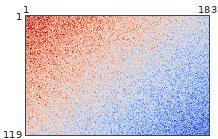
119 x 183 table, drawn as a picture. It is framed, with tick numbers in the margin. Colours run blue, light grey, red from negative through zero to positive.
Slope: up to the top left. Mirror symmetry: none. Ninth with the highest average: top left. Ninth with the lowest average: bottom right. Odd rows or columns: none. Stripes: none.
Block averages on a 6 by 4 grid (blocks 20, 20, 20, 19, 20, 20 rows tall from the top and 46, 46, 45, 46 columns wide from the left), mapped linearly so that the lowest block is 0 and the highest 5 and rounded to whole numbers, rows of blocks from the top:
5 4 3 2
5 4 3 2
4 3 2 1
4 3 2 1
3 2 1 1
3 2 1 0
